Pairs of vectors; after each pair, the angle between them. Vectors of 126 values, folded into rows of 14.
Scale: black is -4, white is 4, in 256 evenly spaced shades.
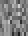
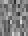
nearly opposite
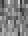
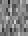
partly opposed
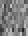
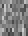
nearly opposite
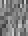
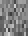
orthogonal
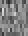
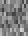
partly opposed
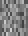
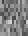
orthogonal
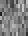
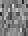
orthogonal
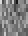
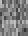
partly aligned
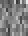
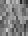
partly opposed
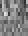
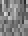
nearly parallel
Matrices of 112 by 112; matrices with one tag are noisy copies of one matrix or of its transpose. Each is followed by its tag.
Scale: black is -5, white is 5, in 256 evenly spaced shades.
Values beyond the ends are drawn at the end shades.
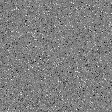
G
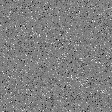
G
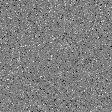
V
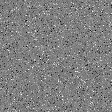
G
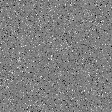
V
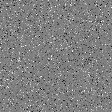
V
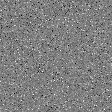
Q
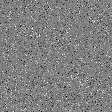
G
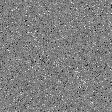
G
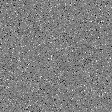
V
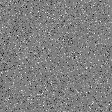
Q
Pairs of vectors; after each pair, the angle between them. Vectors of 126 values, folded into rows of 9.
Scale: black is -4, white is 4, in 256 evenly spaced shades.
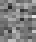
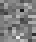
partly aligned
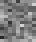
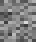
partly opposed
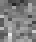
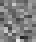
orthogonal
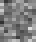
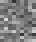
orthogonal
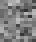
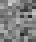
nearly parallel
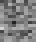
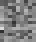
nearly parallel
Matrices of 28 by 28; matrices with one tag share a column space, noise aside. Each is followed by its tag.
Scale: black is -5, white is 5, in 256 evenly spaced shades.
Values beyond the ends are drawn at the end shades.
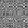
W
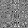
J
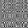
J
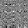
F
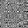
J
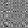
J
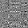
J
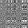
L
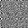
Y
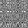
J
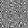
J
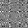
J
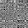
L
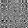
L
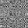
W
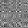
J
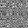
W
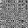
L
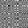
Y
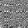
F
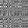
W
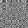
L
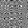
Y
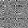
Y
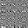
F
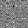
Y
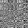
L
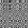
L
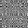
W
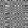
Y
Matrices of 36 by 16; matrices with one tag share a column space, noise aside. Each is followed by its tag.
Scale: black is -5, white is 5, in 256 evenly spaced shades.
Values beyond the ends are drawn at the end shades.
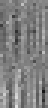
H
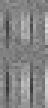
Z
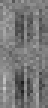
Z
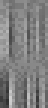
H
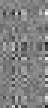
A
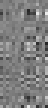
A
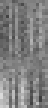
H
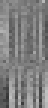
H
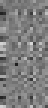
A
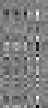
A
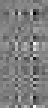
A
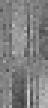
H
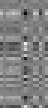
A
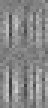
Z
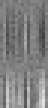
H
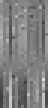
H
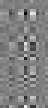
A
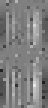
Z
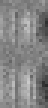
Z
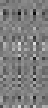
A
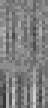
H
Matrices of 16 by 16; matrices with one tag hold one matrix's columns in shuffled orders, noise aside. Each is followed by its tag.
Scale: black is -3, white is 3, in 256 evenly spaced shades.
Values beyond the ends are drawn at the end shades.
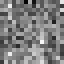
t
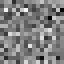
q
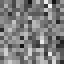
t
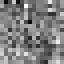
t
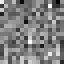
t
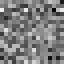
q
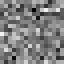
q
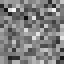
q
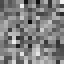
t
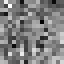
t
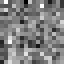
t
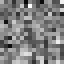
t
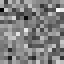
q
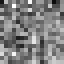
t
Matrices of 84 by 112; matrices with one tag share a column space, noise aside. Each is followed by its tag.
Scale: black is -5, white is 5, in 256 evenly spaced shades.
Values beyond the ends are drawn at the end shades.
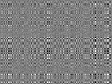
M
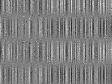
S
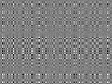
M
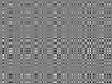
M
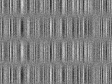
S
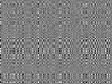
M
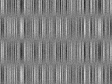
S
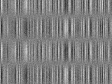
S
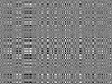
M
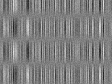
S
